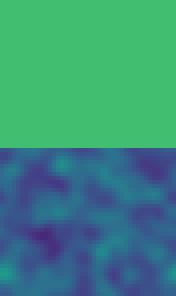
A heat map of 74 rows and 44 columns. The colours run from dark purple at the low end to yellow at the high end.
It is made of 2 by 1 panels. Panel 1,1: high, flat. Panel 2,1: low, blotchy.
